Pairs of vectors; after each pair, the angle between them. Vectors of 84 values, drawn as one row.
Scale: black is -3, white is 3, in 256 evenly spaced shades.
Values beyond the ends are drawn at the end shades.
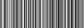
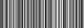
orthogonal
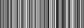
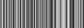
partly opposed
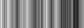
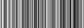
partly aligned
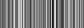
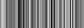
partly opposed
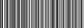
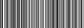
nearly parallel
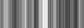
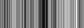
nearly opposite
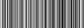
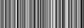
orthogonal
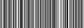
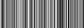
partly opposed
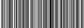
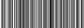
nearly parallel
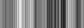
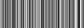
orthogonal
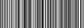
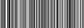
orthogonal
